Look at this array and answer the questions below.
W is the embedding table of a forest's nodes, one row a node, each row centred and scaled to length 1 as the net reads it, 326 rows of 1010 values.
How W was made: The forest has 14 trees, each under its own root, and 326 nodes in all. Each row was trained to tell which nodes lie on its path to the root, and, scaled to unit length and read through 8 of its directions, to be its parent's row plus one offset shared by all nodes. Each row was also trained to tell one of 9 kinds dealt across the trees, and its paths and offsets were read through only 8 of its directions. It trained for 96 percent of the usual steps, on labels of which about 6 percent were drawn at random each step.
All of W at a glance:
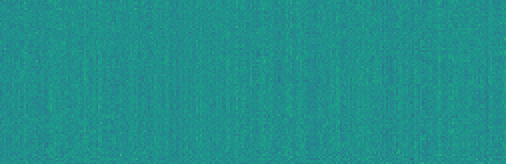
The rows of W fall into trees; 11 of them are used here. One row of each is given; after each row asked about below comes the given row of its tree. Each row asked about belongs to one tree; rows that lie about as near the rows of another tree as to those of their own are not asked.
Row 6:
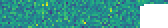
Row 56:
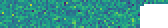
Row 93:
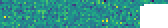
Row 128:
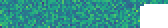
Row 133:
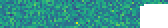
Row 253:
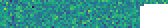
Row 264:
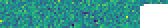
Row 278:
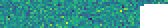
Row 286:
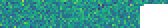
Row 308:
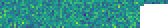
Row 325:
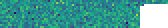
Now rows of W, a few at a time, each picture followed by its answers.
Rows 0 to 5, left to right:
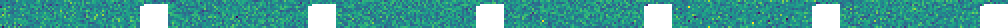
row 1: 308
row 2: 6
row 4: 128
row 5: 128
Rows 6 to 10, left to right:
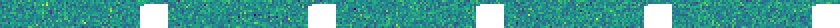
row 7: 128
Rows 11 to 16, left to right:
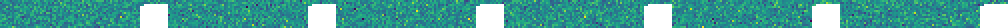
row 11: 128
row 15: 133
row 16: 56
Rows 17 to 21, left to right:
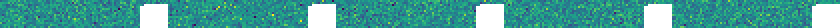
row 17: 56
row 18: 56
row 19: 128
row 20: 264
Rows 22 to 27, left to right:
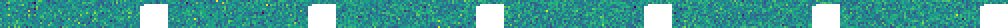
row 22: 308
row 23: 264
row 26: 133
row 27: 128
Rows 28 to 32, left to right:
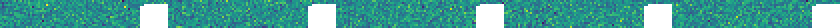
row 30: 286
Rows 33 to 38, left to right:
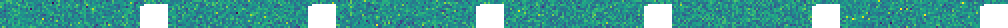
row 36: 133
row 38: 56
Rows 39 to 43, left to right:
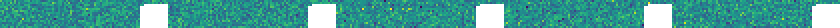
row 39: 133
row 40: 133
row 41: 308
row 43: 6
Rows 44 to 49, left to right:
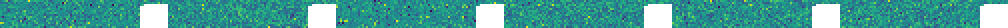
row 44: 93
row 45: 128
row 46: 264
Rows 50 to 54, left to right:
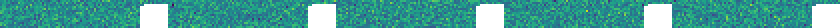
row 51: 133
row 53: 6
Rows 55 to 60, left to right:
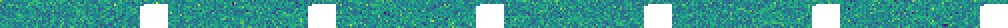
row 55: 253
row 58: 56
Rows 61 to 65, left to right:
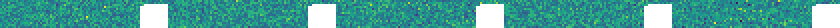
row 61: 308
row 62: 6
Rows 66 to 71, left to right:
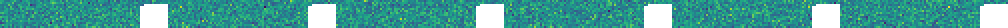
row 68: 308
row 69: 264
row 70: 6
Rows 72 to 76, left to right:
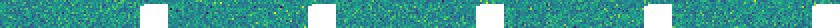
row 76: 6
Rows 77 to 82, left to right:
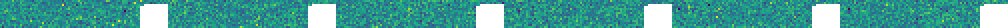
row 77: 325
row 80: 278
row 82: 93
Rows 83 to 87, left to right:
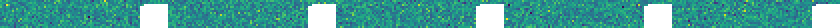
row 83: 264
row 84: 128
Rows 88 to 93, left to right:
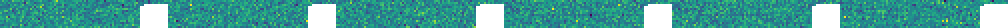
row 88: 278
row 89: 308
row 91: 128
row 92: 128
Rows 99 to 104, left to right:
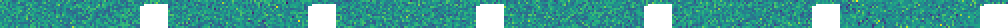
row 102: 6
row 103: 133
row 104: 56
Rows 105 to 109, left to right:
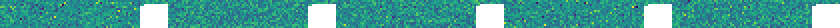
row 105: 93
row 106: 133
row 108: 93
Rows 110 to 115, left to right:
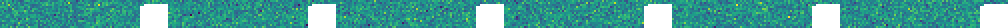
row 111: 308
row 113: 6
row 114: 93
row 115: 286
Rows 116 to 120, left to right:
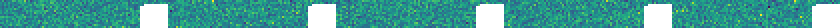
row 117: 6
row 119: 286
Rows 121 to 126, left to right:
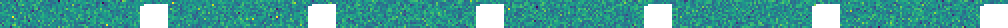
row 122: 278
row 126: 308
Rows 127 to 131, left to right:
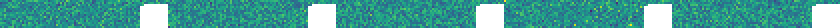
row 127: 6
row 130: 264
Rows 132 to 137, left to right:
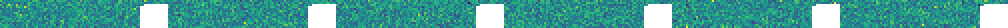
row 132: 253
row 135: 6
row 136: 325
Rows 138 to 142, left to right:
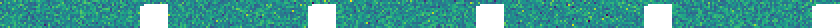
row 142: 308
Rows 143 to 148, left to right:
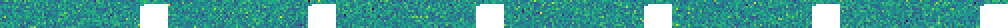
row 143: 93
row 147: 93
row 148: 133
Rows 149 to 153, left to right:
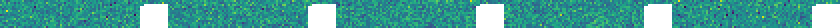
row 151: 286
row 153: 264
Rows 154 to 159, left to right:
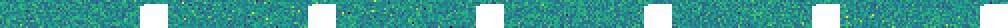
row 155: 93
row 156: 56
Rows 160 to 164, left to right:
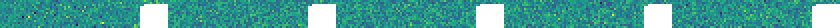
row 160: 93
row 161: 56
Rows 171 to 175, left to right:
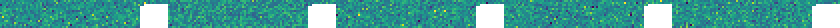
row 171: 308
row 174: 93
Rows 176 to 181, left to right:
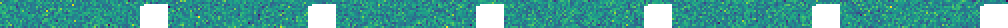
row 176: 308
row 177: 308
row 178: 133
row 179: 6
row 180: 286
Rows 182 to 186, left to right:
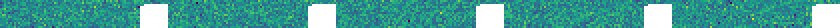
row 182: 286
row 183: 6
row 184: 308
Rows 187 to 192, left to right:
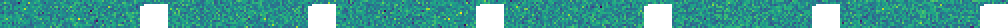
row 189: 93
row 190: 6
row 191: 278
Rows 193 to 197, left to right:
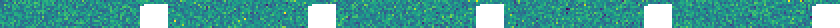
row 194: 308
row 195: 128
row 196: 286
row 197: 6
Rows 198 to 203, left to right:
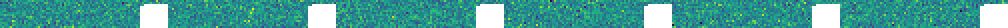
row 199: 128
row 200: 325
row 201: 128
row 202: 133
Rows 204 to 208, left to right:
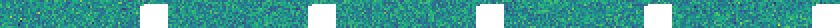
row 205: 93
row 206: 308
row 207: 128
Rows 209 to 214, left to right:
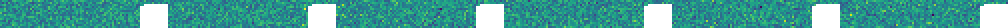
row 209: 286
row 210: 6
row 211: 6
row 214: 128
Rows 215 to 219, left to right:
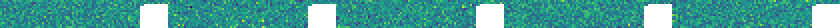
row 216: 308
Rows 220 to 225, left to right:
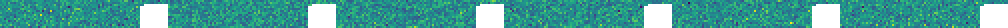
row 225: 308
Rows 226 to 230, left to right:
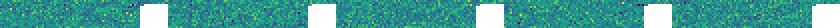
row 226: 278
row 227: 6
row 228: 133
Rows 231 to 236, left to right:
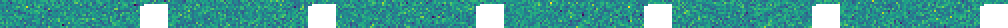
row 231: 56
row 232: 128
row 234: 133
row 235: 133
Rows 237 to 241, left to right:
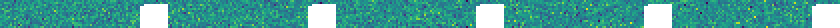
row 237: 278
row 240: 133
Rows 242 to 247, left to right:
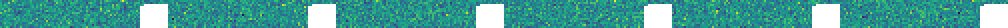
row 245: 286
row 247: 128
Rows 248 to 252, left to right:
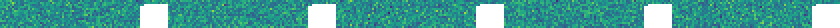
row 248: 133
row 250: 308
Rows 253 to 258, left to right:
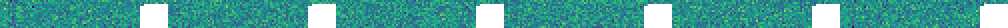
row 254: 133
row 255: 93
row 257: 56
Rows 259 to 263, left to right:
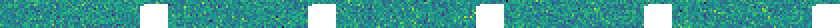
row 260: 128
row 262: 93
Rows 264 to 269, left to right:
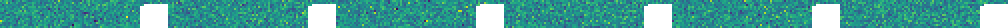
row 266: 6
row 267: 6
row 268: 56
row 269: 286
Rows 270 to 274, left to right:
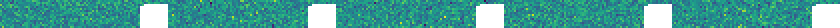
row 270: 253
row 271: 128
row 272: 308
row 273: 308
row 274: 128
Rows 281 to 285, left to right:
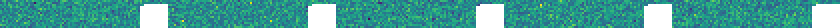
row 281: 286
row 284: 278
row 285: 308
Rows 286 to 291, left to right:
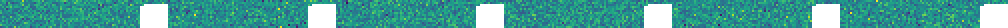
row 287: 93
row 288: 286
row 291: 128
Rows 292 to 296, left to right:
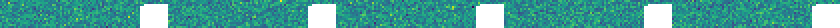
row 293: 133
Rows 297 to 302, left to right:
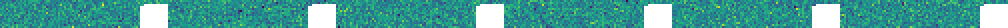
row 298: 278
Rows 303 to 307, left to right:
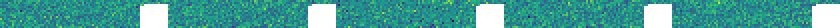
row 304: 133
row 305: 6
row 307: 128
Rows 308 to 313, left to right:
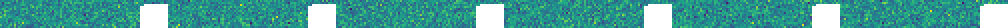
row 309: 56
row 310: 286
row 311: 56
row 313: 6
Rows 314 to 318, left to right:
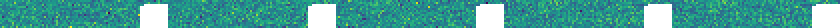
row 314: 133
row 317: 286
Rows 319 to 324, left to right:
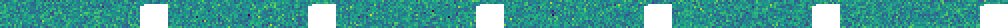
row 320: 133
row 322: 308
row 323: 133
